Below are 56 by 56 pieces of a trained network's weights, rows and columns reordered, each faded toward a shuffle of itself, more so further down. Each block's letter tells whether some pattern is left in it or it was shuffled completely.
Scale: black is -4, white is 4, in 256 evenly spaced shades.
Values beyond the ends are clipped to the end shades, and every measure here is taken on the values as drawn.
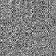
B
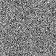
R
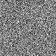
R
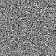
B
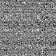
B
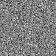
R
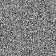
R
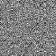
B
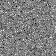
R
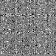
B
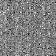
B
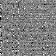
B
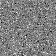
R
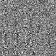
B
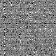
B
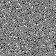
R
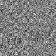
B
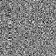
B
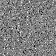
R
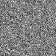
B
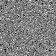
R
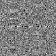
B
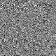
B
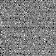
B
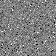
R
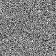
B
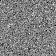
R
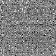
B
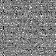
B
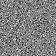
R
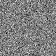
R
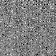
B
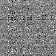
B
